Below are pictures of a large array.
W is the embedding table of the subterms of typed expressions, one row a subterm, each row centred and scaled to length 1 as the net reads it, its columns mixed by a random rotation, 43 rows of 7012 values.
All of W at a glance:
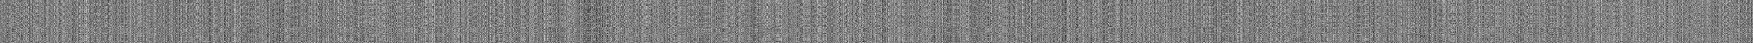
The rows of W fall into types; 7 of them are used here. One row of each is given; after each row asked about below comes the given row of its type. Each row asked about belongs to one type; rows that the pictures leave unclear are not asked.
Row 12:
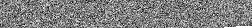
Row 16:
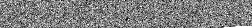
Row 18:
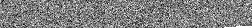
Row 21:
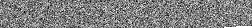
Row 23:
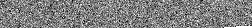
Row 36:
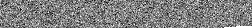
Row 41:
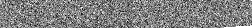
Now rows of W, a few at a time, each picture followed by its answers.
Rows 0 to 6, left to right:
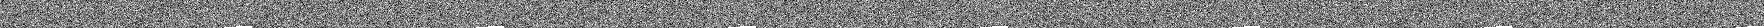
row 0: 18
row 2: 16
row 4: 41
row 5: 18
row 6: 16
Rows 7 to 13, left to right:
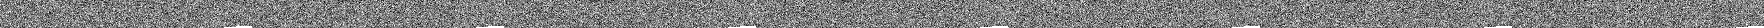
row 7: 36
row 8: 16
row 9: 41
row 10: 12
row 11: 18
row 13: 21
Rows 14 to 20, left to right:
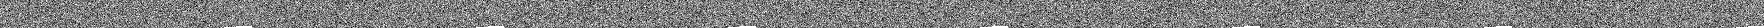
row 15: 21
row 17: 36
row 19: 12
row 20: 21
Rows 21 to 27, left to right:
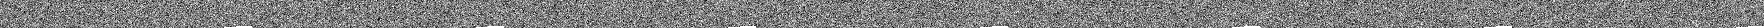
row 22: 16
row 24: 12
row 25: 36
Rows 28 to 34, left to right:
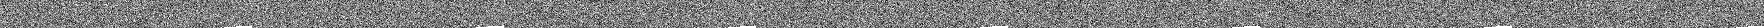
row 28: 18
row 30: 41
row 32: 23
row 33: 36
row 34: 18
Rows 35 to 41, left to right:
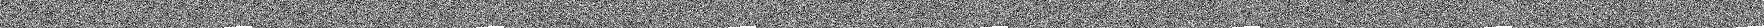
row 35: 36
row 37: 41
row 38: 12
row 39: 12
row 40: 12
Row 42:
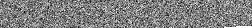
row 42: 21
